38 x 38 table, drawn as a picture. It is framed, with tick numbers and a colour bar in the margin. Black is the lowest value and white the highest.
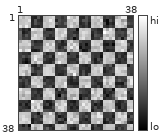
Grain: checkered. Mirror symmetry: none. Average level on the scale: 50%. Histogram: two levels.
